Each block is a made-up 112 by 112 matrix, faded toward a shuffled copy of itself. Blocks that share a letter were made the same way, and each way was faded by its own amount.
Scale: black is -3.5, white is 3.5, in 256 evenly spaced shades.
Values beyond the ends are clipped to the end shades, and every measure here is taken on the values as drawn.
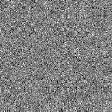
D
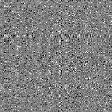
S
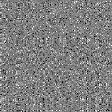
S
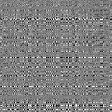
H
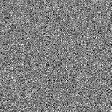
D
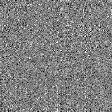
D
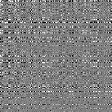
H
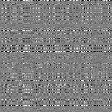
H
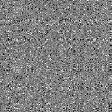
S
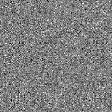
D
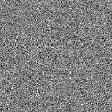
D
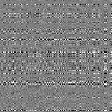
H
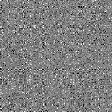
S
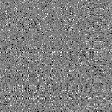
S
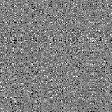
S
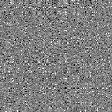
S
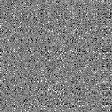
S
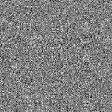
D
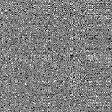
S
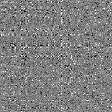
S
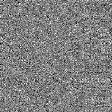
D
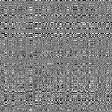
H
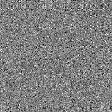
D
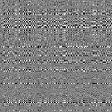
H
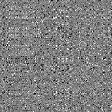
S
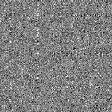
D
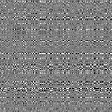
H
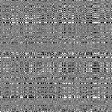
H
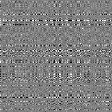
H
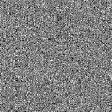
D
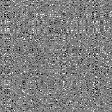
S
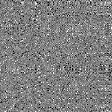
S
